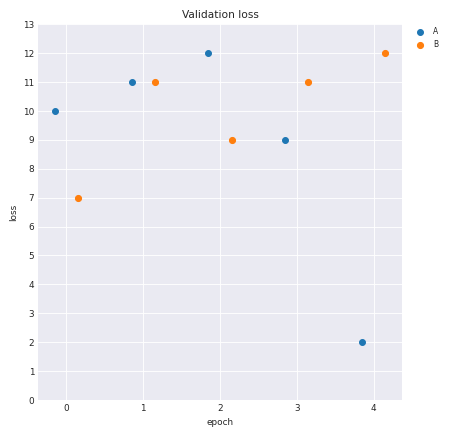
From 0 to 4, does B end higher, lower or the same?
higher
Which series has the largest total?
B
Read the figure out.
Title: Validation loss
x-axis: epoch, ticks 0 1 2 3 4
y-axis: loss, ticks 0 1 2 3 4 5 6 7 8 9 10 11 12 13
Legend: A, B
Values:
A: 10 11 12 9 2
B: 7 11 9 11 12
